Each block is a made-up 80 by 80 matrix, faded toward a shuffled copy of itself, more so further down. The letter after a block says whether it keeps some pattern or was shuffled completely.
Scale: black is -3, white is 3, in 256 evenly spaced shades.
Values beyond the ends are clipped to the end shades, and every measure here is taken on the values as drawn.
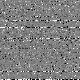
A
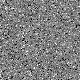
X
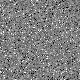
X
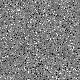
X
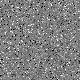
X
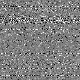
A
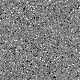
X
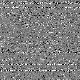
A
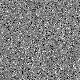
X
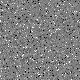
X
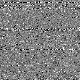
A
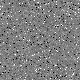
X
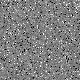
X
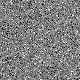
X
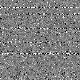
A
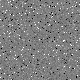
X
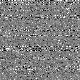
A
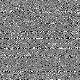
A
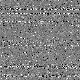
A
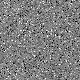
X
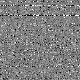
A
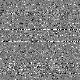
A
